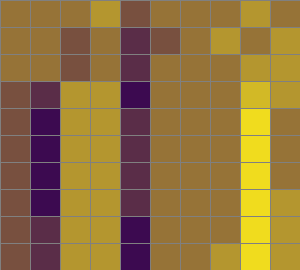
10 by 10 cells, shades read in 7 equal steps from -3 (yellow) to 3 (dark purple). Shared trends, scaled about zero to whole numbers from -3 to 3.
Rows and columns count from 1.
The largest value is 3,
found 7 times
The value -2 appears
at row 4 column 9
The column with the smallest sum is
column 9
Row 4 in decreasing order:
3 2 1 0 0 0 -1 -1 -1 -2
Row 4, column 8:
0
